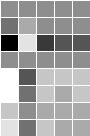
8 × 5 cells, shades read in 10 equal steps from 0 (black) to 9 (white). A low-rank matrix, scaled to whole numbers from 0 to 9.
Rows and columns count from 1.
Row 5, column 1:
9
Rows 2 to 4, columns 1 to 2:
4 6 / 0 8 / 5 5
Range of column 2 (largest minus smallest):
5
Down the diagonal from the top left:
5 6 2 5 7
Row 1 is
5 5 5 5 5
